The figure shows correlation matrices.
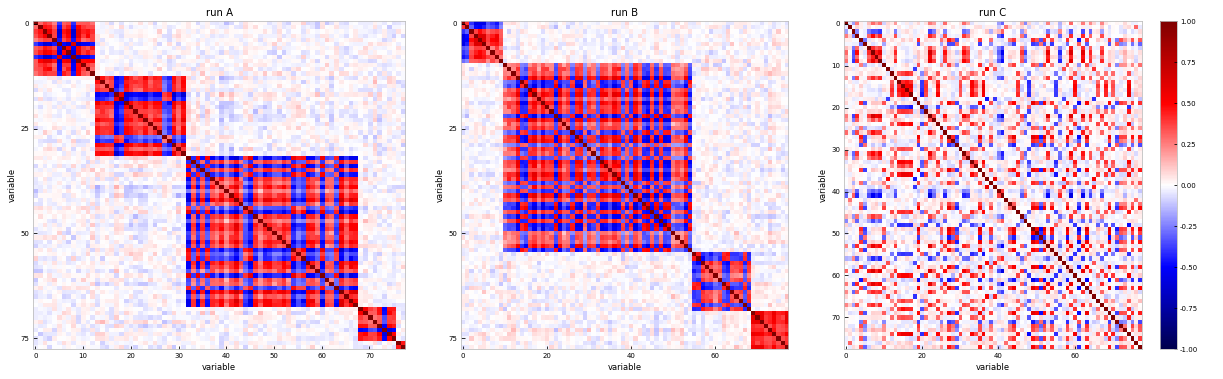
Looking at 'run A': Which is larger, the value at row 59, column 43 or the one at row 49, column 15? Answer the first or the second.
the first
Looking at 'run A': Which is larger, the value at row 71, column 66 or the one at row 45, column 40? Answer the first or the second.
the first
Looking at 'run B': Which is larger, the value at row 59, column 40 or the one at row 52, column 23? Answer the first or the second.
the second
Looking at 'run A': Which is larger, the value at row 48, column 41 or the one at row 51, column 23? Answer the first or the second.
the first
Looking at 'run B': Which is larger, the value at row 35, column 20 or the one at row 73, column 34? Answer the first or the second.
the first
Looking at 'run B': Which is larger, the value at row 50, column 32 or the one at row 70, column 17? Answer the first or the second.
the second
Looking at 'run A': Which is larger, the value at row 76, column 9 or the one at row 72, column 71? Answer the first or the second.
the second
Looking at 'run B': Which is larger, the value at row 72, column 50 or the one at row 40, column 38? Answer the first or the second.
the second
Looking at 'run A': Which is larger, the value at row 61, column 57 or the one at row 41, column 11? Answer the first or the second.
the first
